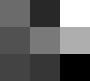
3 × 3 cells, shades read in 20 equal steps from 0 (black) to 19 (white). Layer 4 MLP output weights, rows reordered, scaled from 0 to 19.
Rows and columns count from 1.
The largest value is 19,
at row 1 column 3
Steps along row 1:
down up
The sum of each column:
19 16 32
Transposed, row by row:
8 6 5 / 3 9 4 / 19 13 0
